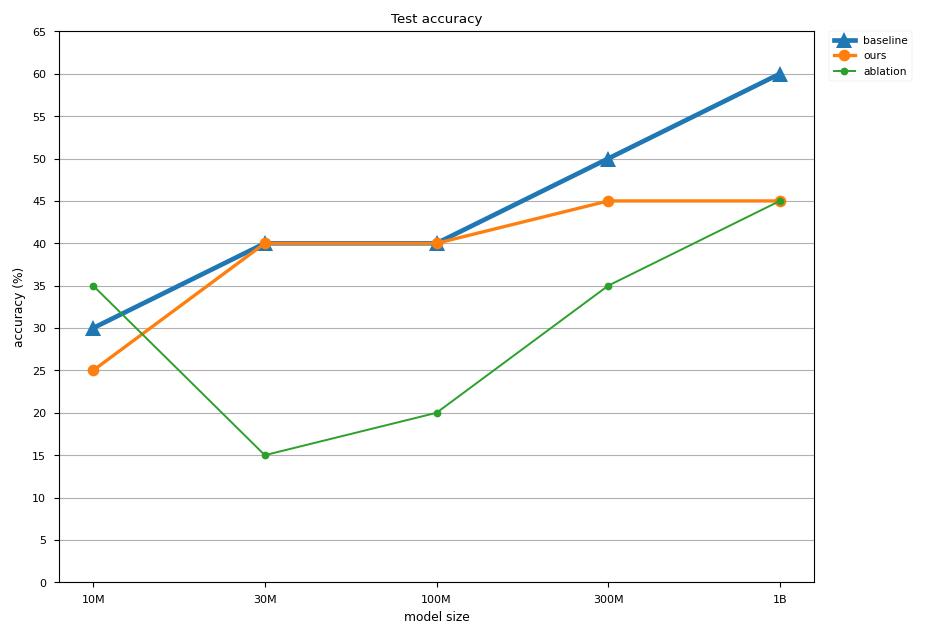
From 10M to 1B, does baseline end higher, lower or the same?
higher
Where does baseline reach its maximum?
1B
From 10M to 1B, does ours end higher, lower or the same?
higher
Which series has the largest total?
baseline
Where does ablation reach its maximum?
1B
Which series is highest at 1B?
baseline
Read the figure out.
Title: Test accuracy
x-axis: model size, ticks 10M 30M 100M 300M 1B
y-axis: accuracy (%), ticks 0 5 10 15 20 25 30 35 40 45 50 55 60 65
Legend: baseline, ours, ablation
Values:
baseline: 30 40 40 50 60
ours: 25 40 40 45 45
ablation: 35 15 20 35 45
